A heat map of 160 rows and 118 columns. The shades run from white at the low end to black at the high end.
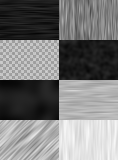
The table splits into 4 rows of 2 panels. Panel 1,1: very high, streaked across, faint in contrast. Panel 1,2: middling, streaked downward. Panel 2,1: low, checkered. Panel 2,2: very high, blotchy, faint in contrast. Panel 3,1: very high, smooth, faint in contrast. Panel 3,2: low, streaked across, faint in contrast. Panel 4,1: low, slanting up to the right. Panel 4,2: very low, streaked downward, faint in contrast.
